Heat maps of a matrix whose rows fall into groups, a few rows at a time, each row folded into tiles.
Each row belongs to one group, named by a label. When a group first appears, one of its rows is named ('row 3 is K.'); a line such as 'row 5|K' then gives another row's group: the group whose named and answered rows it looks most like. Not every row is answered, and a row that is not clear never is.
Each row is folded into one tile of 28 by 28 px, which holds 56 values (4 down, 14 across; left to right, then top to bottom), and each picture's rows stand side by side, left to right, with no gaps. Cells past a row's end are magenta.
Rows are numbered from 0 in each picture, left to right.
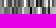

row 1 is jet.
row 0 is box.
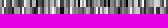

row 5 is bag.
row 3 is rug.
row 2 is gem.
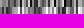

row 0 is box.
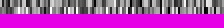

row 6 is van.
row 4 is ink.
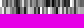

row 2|van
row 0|ink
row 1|rug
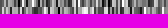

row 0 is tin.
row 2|jet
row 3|ink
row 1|box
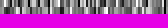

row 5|ink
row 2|gem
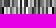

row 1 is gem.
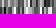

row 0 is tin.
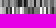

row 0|rug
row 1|gem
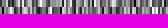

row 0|jet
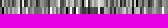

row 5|van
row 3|bag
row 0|jet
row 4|jet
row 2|bag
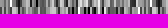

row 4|tin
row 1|box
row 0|tin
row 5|tin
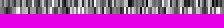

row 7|rug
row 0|box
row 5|tin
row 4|rug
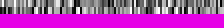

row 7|jet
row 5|box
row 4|jet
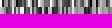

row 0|rug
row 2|van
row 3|gem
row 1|bag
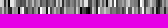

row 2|gem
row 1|tin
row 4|bag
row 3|gem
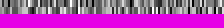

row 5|tin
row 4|tin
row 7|tin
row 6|jet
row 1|gem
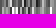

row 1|van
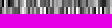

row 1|tin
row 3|tin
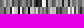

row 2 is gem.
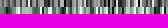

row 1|rug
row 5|ink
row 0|box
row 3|rug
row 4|van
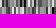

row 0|rug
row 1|gem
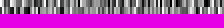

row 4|van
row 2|gem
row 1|van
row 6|van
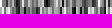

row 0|ink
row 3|jet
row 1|rug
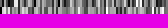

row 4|box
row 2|van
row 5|rug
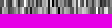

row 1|jet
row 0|van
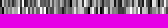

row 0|jet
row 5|van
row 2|box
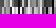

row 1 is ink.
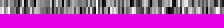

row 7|rug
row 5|van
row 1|ink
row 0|ink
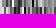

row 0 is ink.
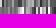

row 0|rug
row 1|gem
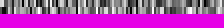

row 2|jet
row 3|rug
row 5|rug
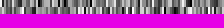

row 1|gem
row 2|box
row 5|ink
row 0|rug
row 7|tin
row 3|tin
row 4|bag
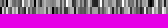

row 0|tin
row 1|gem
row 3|van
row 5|van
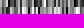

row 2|rug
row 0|box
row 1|van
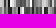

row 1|bag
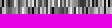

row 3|jet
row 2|bag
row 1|gem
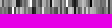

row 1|gem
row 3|ink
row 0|rug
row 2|tin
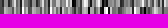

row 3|ink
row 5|gem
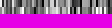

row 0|rug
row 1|box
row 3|gem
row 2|ink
